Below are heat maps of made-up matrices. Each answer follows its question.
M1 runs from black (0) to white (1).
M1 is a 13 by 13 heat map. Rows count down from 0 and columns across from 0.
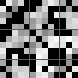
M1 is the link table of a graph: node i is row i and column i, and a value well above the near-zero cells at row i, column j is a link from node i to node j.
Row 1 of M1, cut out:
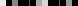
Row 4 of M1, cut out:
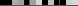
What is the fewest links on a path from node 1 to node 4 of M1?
2
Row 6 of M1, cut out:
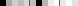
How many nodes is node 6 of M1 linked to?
11
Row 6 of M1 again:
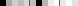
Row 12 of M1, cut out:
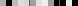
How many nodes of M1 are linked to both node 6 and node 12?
7
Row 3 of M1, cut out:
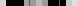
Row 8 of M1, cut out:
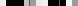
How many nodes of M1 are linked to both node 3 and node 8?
7
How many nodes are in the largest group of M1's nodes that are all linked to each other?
5
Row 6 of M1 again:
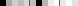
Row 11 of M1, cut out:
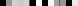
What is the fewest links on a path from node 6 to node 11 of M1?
1
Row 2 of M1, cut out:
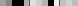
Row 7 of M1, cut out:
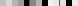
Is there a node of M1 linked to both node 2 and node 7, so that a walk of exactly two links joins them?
yes
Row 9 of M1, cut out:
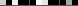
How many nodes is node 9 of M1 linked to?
5
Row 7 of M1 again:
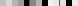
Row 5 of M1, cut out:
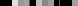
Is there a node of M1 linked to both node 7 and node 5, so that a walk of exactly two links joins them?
yes
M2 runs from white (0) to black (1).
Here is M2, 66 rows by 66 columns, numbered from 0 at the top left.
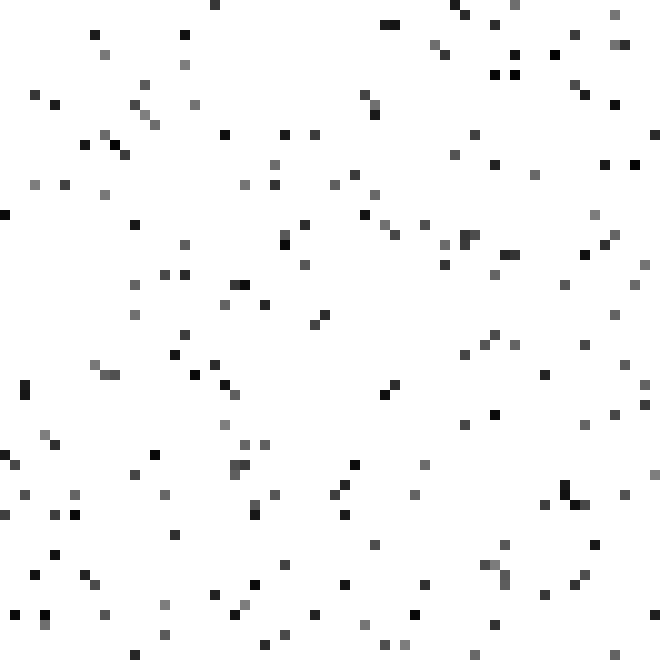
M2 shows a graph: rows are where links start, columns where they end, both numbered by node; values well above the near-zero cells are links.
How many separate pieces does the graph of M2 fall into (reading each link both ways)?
4
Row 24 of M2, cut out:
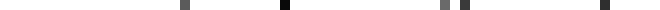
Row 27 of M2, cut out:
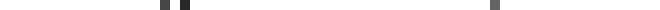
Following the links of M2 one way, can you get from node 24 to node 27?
yes
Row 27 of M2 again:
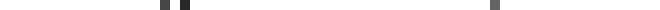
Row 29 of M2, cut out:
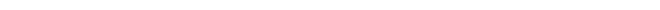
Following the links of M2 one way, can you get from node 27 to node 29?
no
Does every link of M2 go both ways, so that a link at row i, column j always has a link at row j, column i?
yes
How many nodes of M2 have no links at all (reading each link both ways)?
3
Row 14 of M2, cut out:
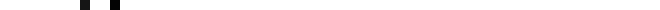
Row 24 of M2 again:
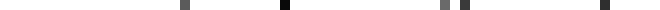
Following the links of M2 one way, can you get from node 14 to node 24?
yes
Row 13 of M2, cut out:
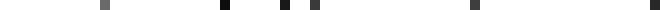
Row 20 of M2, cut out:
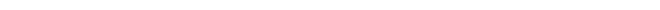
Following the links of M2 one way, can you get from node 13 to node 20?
no
